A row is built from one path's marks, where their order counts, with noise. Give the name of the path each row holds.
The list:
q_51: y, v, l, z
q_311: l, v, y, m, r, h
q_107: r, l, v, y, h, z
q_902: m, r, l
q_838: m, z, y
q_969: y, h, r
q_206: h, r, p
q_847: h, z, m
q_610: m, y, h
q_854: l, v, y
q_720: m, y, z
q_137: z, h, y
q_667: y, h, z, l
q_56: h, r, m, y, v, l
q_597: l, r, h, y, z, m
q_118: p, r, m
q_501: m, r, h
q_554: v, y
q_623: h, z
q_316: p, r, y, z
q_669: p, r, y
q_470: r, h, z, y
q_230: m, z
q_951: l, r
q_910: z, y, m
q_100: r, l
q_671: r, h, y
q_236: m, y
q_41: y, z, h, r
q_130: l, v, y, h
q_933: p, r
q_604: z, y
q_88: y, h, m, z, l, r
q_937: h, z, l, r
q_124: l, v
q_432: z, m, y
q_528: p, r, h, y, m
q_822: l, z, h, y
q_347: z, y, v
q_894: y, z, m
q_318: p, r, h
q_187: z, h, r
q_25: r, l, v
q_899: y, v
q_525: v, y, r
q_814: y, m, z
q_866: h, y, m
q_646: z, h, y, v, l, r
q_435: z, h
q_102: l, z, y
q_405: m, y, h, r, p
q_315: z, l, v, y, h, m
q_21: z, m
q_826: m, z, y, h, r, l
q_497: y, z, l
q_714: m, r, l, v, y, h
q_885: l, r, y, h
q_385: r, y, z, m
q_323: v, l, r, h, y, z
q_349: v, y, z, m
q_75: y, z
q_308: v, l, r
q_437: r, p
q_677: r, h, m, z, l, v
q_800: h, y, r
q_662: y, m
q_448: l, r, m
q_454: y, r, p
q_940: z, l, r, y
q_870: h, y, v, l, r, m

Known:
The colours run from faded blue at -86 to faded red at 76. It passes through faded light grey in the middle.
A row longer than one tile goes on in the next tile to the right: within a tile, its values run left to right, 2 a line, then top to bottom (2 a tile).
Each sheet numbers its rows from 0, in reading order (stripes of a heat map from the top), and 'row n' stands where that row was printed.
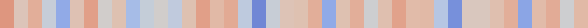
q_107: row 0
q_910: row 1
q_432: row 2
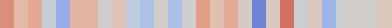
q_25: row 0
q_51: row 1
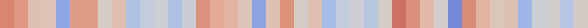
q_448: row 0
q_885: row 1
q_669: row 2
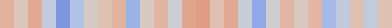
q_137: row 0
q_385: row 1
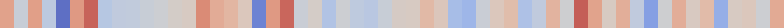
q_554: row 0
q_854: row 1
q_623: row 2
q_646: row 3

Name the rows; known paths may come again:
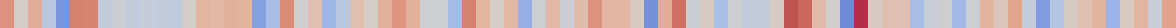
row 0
q_308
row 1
q_969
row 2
q_902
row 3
q_130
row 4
q_933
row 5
q_137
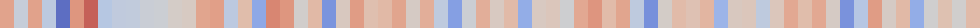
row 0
q_554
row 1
q_236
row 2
q_646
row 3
q_940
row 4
q_41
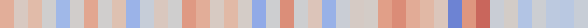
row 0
q_56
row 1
q_870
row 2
q_854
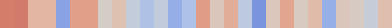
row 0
q_951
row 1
q_315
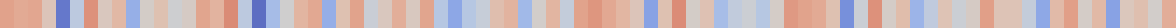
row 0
q_497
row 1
q_604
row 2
q_187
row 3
q_885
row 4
q_454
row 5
q_826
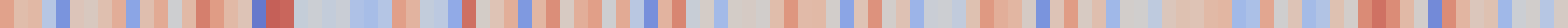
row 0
q_432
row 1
q_124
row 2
q_230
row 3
q_349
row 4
q_597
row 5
q_822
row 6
q_800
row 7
q_669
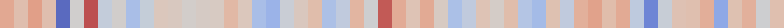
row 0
q_899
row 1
q_623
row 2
q_671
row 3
q_910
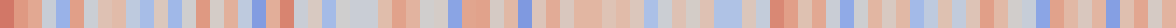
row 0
q_437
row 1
q_323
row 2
q_720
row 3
q_206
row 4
q_385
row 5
q_838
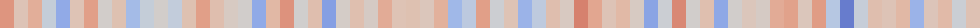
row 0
q_107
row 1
q_405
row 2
q_866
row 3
q_88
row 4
q_347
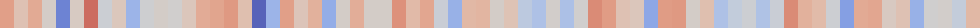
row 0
q_51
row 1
q_75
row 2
q_25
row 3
q_448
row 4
q_528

